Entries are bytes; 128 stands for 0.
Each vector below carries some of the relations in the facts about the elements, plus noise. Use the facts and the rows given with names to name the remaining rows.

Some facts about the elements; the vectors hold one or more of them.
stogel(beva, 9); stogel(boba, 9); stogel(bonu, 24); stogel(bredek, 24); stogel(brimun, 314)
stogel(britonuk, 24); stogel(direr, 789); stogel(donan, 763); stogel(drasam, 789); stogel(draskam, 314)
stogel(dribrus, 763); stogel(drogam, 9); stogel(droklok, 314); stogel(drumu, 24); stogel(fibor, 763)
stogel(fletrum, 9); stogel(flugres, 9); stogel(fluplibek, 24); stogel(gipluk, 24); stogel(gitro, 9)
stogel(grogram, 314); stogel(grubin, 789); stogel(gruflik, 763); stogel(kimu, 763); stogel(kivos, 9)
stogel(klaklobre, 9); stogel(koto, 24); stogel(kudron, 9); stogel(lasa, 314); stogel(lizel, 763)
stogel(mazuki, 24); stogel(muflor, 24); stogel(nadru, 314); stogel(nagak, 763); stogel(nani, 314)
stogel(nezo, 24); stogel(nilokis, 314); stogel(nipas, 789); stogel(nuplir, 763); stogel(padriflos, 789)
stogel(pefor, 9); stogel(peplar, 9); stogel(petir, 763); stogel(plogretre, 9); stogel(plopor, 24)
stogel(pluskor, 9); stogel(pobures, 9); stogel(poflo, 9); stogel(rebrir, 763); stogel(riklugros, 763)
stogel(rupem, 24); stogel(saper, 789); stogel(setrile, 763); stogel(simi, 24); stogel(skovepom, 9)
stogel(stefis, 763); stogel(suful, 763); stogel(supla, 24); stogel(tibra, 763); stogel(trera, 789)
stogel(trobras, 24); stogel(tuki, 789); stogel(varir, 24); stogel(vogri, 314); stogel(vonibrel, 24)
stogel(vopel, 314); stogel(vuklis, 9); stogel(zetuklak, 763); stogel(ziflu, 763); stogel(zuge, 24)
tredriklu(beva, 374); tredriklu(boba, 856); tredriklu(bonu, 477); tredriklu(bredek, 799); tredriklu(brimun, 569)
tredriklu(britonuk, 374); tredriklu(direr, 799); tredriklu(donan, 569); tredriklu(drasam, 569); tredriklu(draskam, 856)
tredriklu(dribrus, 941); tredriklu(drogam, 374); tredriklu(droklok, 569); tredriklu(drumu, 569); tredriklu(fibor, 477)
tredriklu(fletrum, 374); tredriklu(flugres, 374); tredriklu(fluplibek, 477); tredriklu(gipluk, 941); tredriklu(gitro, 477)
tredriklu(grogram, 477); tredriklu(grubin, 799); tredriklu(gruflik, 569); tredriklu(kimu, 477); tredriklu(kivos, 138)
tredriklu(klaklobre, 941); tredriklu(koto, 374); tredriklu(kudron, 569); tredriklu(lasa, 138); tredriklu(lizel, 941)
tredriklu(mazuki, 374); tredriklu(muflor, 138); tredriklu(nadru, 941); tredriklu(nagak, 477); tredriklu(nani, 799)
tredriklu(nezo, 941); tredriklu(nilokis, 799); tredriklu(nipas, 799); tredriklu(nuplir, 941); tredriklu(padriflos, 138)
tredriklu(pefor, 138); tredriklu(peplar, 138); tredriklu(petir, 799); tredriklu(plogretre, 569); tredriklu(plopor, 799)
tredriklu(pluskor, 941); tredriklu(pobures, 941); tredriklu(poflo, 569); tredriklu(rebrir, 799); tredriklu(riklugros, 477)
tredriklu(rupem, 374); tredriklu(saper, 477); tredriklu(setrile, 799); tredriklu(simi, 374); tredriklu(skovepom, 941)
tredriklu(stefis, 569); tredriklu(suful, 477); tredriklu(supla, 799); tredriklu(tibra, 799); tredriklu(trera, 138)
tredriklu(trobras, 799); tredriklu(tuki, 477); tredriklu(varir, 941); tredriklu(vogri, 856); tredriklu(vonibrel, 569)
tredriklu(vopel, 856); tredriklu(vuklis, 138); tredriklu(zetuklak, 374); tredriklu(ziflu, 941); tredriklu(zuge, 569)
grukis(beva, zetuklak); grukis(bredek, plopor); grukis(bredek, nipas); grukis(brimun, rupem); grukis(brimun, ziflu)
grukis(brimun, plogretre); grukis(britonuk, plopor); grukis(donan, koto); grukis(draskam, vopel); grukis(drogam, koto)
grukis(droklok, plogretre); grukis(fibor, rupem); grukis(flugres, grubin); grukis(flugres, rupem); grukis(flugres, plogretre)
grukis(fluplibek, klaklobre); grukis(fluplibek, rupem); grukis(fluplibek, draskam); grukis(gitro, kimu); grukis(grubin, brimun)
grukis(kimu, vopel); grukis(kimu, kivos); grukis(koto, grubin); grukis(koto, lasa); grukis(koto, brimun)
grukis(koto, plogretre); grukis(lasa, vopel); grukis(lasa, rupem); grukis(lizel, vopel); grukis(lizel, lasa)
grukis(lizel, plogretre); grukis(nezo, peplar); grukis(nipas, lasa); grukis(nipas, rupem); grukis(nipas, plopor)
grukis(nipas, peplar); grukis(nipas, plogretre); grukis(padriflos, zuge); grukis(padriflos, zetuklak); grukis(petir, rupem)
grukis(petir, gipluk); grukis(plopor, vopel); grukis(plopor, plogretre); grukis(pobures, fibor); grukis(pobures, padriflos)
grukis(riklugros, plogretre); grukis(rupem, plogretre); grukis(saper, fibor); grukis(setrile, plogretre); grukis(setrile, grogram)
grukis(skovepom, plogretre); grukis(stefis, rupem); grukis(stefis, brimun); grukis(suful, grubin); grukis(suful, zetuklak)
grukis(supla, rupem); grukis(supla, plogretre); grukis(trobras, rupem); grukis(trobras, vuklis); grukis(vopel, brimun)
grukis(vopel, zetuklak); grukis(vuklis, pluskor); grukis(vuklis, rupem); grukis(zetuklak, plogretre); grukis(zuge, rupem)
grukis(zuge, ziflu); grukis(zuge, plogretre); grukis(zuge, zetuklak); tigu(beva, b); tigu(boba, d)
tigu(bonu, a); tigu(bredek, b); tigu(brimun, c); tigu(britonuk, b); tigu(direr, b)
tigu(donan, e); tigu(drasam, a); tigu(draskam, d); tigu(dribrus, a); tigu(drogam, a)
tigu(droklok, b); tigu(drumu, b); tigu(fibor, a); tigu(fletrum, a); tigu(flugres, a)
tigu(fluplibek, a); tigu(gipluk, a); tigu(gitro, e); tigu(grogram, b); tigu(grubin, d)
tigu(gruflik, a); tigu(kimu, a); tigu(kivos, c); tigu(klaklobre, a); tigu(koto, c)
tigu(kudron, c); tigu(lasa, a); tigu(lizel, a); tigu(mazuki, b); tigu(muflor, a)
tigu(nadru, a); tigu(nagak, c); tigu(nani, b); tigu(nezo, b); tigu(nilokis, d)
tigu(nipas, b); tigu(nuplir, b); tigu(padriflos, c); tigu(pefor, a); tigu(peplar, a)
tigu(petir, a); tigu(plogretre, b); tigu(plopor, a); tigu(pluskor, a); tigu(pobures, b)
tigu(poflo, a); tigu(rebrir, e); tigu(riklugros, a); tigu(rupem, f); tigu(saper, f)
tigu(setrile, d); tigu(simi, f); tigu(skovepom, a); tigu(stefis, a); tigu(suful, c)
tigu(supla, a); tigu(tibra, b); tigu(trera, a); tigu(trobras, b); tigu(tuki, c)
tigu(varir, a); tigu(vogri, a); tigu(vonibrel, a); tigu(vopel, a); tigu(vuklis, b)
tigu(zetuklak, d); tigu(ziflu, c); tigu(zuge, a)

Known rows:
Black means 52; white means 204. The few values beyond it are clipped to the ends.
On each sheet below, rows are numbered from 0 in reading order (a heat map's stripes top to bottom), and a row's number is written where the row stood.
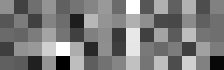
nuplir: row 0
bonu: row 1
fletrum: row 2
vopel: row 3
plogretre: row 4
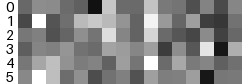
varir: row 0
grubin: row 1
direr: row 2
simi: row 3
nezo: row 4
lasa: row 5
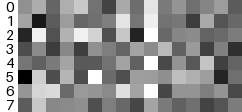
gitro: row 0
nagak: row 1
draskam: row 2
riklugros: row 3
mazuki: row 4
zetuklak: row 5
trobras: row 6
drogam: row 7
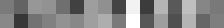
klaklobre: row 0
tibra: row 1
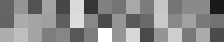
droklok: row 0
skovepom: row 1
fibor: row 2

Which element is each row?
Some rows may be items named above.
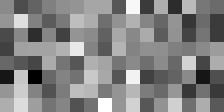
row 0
nani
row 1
nipas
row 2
riklugros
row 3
plopor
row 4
gruflik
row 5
boba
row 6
nipas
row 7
fibor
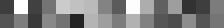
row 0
grubin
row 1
bonu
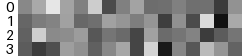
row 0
koto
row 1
simi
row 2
drogam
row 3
vogri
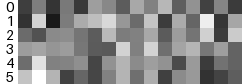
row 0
riklugros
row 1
nilokis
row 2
dribrus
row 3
stefis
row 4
fluplibek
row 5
vuklis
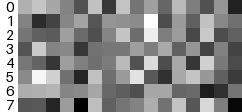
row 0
brimun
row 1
rebrir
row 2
drumu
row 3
zuge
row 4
grogram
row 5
rupem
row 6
padriflos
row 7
plogretre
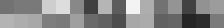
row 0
kimu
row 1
padriflos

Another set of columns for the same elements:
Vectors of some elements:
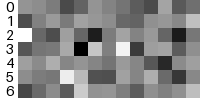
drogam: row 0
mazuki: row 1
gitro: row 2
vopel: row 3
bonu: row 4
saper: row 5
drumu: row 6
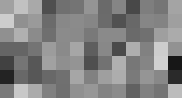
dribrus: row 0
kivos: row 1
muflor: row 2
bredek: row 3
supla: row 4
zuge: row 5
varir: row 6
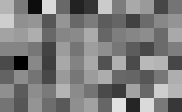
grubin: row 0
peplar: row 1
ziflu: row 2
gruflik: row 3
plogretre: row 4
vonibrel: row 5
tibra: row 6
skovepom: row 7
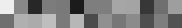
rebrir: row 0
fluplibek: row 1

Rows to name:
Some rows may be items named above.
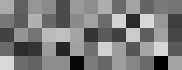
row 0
suful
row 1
skovepom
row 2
trobras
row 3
plopor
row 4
boba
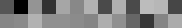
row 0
plogretre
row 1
bonu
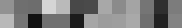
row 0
saper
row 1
donan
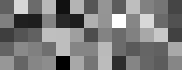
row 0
lasa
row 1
zetuklak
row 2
nipas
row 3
drasam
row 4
kimu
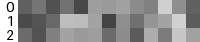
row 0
koto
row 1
nipas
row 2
bredek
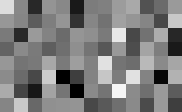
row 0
rebrir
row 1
simi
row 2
riklugros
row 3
flugres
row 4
padriflos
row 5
draskam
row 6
setrile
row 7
petir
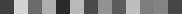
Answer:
lasa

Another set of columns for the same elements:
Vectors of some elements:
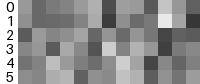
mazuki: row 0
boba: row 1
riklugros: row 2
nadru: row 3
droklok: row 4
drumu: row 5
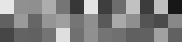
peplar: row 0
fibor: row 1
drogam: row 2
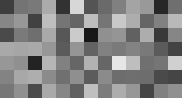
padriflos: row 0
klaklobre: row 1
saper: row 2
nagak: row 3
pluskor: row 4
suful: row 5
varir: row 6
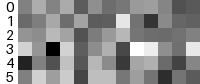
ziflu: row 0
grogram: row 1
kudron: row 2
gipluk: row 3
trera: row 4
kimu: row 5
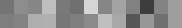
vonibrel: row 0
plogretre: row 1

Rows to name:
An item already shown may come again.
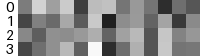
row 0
kimu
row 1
saper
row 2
trobras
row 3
direr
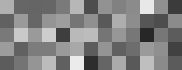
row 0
draskam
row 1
fibor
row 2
kimu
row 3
koto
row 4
nipas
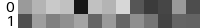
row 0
gitro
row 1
riklugros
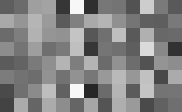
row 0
grubin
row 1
brimun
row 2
tibra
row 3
zetuklak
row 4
supla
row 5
vuklis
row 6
direr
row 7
lizel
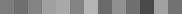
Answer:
plopor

